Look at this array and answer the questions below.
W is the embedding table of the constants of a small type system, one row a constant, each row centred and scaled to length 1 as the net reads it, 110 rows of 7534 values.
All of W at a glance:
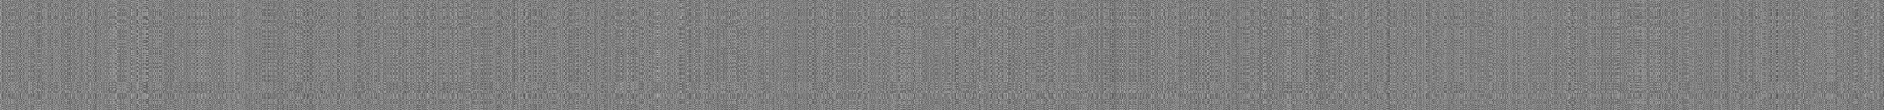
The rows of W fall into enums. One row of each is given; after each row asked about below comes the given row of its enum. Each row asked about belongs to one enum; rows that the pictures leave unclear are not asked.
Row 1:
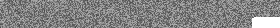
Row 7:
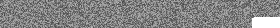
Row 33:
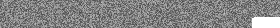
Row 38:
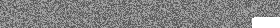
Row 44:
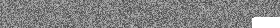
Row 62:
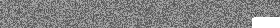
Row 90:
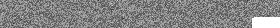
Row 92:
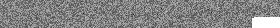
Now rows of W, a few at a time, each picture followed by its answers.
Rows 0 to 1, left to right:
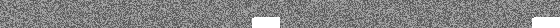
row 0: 38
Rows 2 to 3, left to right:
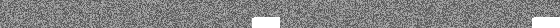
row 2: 33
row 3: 62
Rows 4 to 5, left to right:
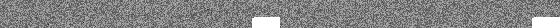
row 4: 92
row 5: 62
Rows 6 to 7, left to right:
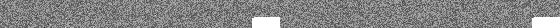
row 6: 92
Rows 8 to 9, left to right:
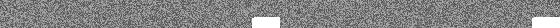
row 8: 38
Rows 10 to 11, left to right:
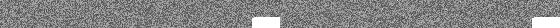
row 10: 62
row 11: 90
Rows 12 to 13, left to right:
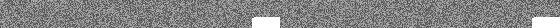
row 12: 1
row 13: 62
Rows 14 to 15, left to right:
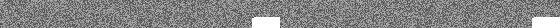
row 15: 62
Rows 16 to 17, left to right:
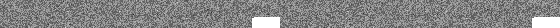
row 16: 92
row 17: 92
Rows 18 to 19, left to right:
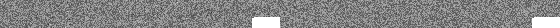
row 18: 92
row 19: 38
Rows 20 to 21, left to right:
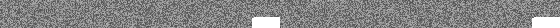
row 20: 62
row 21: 1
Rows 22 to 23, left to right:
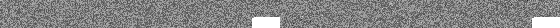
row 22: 62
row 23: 90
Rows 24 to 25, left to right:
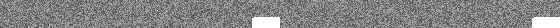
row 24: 92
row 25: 1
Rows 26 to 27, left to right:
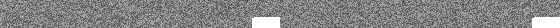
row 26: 90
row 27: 7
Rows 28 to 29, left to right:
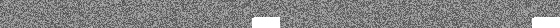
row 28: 7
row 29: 38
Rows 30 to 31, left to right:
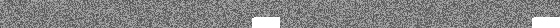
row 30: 1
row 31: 62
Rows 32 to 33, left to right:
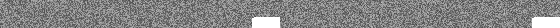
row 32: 1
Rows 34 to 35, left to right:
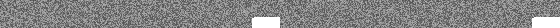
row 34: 38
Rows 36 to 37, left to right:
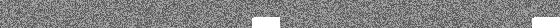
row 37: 38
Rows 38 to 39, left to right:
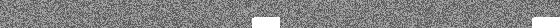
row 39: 62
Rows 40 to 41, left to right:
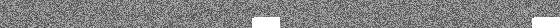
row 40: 92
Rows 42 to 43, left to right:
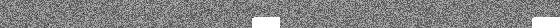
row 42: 92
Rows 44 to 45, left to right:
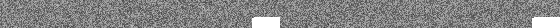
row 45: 92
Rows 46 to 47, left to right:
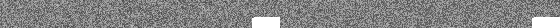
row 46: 44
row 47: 62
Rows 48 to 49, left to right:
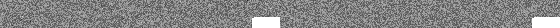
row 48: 90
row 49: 38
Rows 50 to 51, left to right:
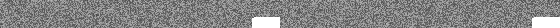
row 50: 1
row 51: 62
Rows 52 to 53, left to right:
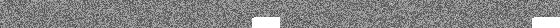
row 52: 1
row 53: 90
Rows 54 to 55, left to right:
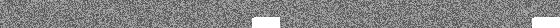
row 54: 1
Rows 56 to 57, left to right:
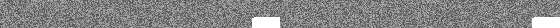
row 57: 33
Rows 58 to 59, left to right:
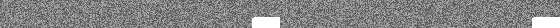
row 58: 33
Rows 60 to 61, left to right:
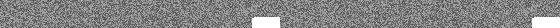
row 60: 38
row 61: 38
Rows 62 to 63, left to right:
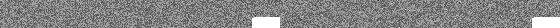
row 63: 90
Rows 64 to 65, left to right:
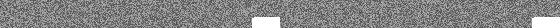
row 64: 38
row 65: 33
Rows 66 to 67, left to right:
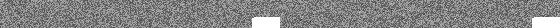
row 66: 1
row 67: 90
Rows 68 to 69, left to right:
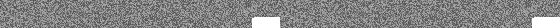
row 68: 38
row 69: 38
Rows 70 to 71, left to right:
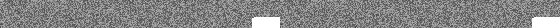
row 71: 1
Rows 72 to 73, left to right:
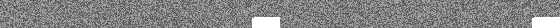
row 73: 7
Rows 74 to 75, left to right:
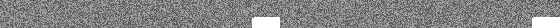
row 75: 62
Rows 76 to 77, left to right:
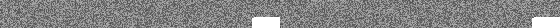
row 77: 1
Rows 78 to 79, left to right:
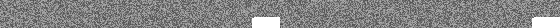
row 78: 38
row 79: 1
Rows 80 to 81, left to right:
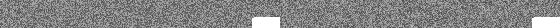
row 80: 62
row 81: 44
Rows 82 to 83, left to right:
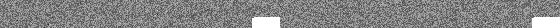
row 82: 92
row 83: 7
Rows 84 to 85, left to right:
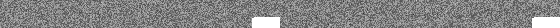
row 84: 33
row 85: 92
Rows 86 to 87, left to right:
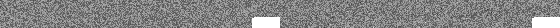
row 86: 38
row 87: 92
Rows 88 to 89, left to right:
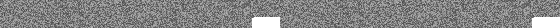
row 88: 7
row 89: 7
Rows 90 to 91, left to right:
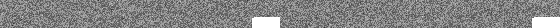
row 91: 92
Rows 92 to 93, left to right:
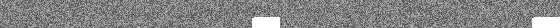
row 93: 44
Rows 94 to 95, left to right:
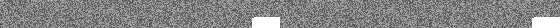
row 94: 1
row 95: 1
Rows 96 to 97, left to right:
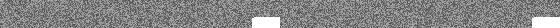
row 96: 1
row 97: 62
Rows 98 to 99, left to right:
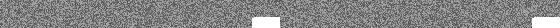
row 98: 62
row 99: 38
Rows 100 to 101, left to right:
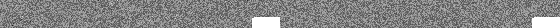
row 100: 90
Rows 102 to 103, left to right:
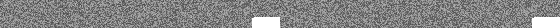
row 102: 7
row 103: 38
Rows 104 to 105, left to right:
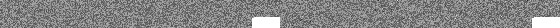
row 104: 62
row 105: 90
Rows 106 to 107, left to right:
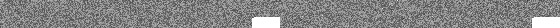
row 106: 1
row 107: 90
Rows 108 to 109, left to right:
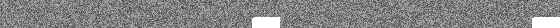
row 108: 44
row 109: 90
